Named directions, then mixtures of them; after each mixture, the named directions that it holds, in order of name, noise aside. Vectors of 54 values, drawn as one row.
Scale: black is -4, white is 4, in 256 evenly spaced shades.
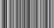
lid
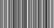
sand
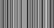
sand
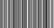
sand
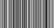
lid, sand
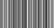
sand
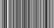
lid, sand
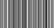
sand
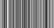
lid, sand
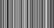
lid, sand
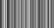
lid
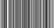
lid, sand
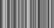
lid, sand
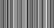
sand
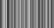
lid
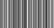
sand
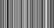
lid, sand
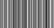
sand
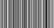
lid, sand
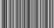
lid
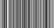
lid, sand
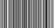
lid, sand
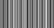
sand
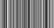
lid, sand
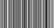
lid, sand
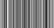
lid, sand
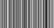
lid, sand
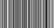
lid, sand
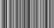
lid
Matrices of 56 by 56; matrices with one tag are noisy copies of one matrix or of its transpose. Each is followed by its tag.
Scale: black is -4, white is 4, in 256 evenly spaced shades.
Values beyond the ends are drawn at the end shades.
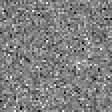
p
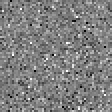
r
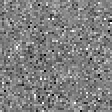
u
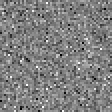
p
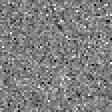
p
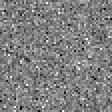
p
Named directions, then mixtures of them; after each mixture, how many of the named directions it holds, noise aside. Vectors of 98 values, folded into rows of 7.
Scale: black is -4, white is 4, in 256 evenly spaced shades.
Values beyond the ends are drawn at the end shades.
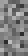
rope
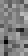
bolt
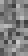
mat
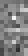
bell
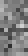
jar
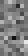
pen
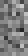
two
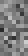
two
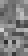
three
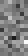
two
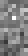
three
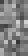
one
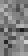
three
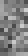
two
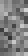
two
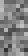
two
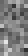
three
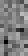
one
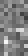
one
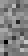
three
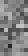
one
